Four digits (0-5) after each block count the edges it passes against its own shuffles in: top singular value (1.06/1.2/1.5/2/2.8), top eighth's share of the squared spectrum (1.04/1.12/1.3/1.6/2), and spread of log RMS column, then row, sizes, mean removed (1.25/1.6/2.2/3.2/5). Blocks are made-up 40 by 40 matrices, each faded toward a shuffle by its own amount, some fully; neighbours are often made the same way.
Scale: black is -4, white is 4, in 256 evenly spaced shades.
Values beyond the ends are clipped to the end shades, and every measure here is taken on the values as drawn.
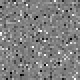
0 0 0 0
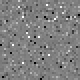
1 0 0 0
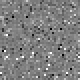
1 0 0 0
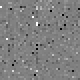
2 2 0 0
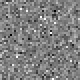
0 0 0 0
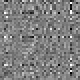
4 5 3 2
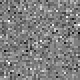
0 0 0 0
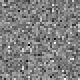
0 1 0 0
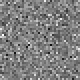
1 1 0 1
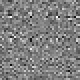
4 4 2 2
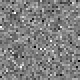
0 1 0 0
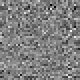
3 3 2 1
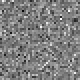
2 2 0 0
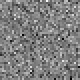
0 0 0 0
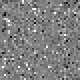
2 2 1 0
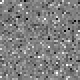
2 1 0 0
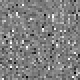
3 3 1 1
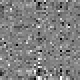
4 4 2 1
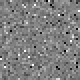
1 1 0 0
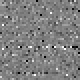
2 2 0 1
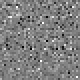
3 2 0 1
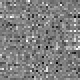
3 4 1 2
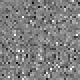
3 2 0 1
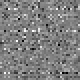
3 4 1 2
